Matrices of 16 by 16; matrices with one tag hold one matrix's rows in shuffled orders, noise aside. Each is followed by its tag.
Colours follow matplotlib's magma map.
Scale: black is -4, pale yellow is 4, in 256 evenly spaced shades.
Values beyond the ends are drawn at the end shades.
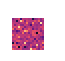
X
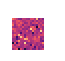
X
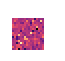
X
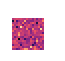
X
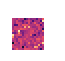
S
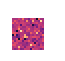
X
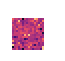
S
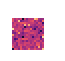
S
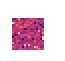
S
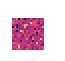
X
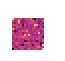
S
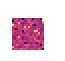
S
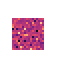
X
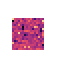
S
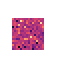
X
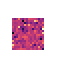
S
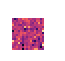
S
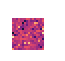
S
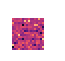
S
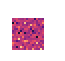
X
